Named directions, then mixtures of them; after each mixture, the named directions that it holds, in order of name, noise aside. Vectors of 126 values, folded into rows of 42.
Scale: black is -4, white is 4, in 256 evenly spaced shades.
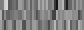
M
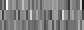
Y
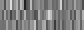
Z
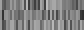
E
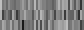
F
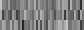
F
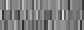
F, Y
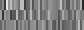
Y, Z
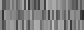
E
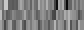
M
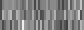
F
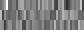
M, Y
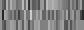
E, Y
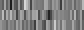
Z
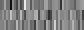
Z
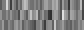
Y, Z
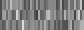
F, Z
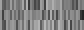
E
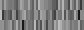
F, M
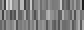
Y, Z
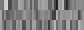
M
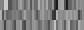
M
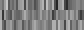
E, M
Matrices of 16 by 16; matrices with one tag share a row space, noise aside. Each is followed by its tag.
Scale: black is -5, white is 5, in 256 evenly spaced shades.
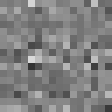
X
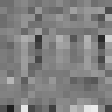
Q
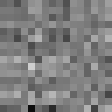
X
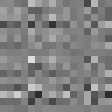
X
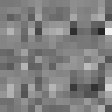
Q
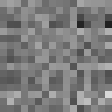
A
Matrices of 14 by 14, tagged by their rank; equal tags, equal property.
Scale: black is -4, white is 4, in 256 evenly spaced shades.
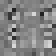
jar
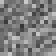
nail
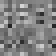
jar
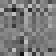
jar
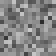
nail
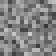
nail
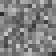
nail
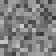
nail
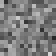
nail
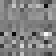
jar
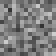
nail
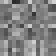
jar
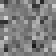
jar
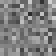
jar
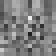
jar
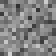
nail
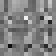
jar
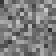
nail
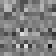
jar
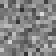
nail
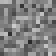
nail
